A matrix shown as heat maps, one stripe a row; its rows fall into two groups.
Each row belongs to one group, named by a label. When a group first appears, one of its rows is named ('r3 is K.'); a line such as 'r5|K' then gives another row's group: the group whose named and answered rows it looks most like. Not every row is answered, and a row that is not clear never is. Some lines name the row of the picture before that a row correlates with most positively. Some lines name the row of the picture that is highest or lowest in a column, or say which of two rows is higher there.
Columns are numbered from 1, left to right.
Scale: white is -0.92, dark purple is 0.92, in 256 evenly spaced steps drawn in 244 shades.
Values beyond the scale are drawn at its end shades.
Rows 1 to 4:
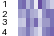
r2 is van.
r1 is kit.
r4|van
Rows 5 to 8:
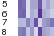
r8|kit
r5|kit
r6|kit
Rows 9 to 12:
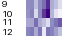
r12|kit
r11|van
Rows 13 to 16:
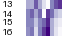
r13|van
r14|kit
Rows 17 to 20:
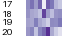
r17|kit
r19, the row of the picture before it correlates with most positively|13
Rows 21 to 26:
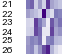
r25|kit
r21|kit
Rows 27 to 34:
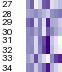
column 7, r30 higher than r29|Yes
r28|van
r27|kit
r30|kit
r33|van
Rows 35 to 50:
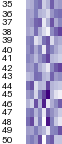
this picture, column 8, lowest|45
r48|kit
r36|van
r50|kit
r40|kit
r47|kit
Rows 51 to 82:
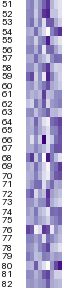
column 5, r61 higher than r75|Yes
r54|van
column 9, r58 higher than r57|No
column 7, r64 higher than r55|Yes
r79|kit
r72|kit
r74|van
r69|van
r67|van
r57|van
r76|kit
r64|van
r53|kit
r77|kit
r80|van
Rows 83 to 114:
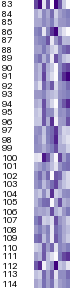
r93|van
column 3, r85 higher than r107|Yes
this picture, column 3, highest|100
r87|kit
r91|van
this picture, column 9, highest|91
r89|kit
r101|van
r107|kit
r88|van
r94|van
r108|kit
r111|van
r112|kit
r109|kit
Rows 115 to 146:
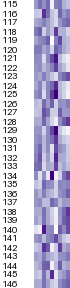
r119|kit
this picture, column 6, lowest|140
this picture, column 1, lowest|140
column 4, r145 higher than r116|No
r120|kit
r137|kit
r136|van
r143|van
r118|kit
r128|van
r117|van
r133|kit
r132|kit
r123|van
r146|van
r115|kit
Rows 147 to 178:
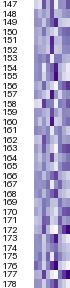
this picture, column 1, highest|176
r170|van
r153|kit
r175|kit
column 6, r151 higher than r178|No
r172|van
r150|van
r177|van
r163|van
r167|kit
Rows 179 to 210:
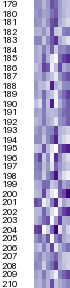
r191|van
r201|kit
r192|van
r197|kit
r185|van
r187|van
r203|kit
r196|kit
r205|kit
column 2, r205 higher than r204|No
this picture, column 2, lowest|190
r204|kit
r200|van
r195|van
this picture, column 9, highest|200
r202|van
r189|van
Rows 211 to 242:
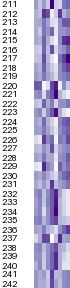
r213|van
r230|van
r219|van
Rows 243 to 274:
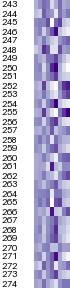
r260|van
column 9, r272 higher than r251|Yes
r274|van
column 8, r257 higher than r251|Yes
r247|van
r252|van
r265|kit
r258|kit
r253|van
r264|kit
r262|van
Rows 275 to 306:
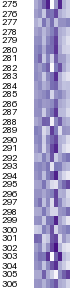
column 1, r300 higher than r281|No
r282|kit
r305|van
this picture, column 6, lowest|305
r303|kit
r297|kit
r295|van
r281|kit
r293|kit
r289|kit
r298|van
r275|kit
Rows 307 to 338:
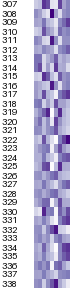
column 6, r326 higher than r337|Yes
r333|kit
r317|van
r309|van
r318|kit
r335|van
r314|kit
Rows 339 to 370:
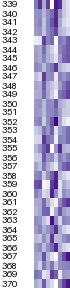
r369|kit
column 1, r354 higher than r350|No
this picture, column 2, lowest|343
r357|van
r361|van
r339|kit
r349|van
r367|van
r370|van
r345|van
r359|kit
